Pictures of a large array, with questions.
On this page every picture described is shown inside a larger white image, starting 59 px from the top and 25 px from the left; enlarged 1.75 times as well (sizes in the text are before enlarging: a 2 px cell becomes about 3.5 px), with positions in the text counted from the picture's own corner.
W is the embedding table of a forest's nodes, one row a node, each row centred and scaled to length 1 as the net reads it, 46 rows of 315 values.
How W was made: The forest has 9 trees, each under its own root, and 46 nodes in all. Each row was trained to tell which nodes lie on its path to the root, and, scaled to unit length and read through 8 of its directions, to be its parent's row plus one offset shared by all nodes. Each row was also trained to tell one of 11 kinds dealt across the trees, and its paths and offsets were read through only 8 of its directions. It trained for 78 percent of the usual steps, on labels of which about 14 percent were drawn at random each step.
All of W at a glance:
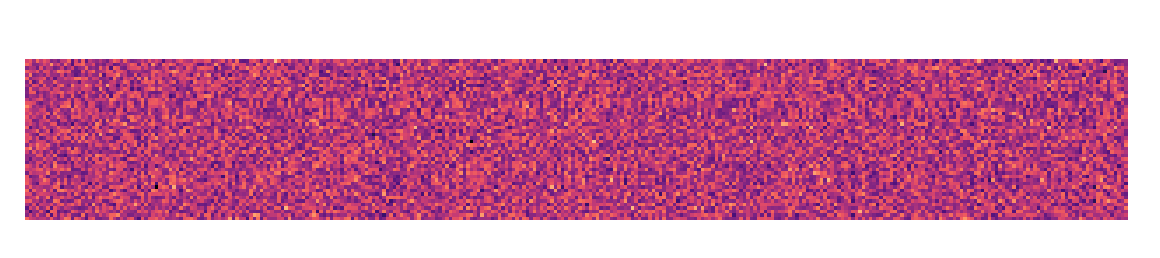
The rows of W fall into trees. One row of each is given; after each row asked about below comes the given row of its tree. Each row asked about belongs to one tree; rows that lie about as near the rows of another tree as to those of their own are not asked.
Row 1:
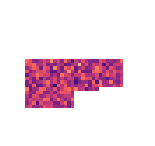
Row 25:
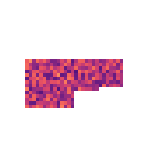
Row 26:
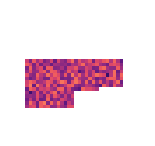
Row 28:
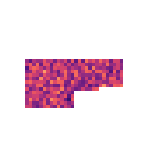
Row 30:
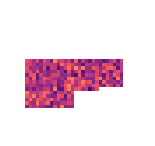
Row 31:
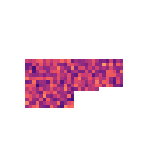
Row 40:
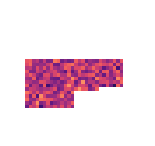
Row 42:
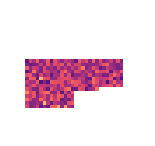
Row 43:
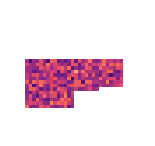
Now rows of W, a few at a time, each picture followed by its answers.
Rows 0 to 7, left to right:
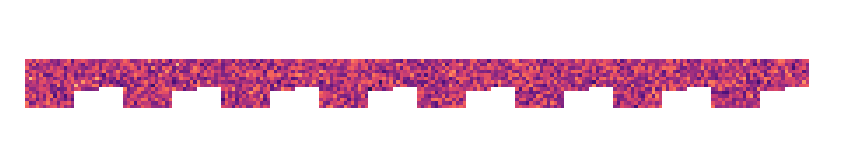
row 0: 30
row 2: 26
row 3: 30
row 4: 40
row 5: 28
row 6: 40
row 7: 43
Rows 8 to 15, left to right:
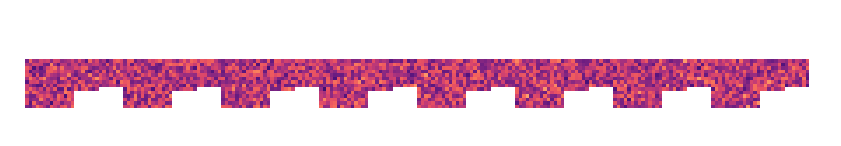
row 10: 26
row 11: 25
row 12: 25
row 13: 25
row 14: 43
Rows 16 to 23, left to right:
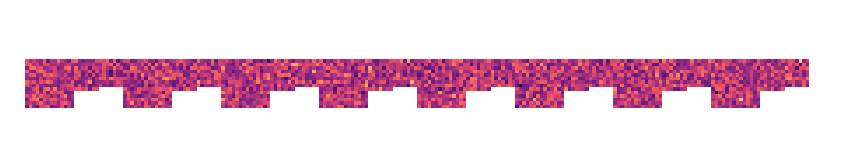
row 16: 28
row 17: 1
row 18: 40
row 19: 28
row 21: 1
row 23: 43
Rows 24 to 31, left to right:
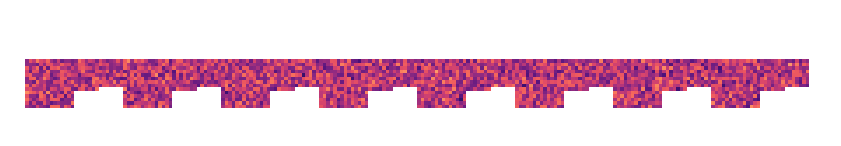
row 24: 40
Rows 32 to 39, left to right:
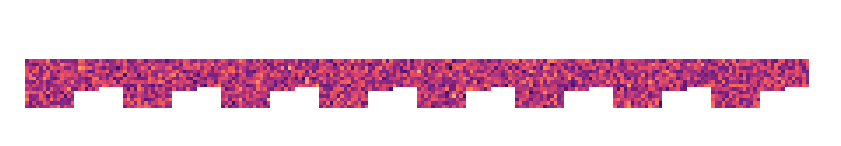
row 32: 40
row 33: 1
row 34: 1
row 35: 1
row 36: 40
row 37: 28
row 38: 25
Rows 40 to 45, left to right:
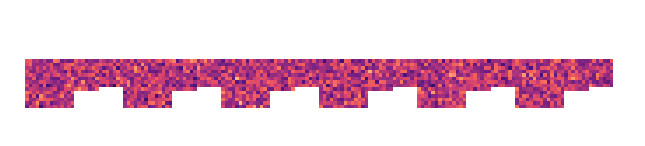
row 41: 28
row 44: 30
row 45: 25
